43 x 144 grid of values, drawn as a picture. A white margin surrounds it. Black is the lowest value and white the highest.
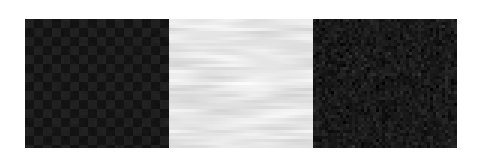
It is made of 1 by 3 panels. Panel 1,1: very low, checkered, faint in contrast. Panel 1,2: very high, streaked across, faint in contrast. Panel 1,3: very low, fine-grained, faint in contrast.
